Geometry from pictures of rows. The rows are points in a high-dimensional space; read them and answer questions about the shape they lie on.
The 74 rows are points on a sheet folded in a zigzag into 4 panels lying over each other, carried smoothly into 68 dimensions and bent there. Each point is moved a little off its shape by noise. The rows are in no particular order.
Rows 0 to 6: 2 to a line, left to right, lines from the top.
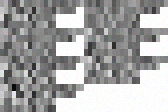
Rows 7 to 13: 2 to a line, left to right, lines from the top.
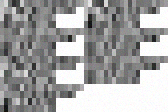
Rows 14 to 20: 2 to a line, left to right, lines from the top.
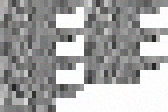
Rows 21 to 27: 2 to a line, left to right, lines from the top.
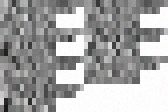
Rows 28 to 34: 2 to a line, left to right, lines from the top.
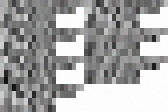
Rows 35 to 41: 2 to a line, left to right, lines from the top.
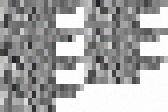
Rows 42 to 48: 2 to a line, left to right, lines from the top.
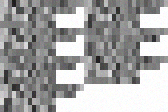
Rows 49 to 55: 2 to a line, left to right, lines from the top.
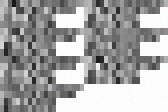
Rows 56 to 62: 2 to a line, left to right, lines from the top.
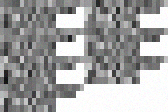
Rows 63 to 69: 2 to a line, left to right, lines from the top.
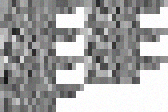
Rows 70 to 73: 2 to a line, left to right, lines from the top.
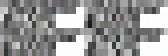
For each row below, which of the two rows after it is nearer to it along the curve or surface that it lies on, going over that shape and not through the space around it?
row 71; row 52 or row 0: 0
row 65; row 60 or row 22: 60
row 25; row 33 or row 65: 33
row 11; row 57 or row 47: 57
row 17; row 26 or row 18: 18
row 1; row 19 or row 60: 19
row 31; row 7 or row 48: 7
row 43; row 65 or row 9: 65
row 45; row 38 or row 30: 30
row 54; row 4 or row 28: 4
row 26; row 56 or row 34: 34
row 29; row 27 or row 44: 27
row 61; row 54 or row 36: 54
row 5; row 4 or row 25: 25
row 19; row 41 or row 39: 39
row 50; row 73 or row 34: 73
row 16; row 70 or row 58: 58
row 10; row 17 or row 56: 17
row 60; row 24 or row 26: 24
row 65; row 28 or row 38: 28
